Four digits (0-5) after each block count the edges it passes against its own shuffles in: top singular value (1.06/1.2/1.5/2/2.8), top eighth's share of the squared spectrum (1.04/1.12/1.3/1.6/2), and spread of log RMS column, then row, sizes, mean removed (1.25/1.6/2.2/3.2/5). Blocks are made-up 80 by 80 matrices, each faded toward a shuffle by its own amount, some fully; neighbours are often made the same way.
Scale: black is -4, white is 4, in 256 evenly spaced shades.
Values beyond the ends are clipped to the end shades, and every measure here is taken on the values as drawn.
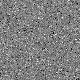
0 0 0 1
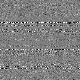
3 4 0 4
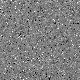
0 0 0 0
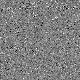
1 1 0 1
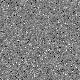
0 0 0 0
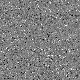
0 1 0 1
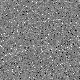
0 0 0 0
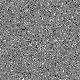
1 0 0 0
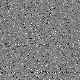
2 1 0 1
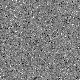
0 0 0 0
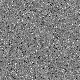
0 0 0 0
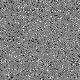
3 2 0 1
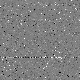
3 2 0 1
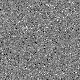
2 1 0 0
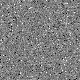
0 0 0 0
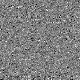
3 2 0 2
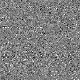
3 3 1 2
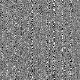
2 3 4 0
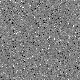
0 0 1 0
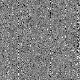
2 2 3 0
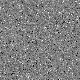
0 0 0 0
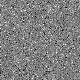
0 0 1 0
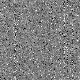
1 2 2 0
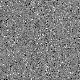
0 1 1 0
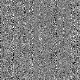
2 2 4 0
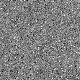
2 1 0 0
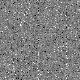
1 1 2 0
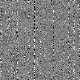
3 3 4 0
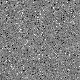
0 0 1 0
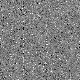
1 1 1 0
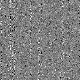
2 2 3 0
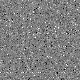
1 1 0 1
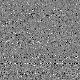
2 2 0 3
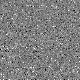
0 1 0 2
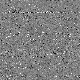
2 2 0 2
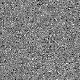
3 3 1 1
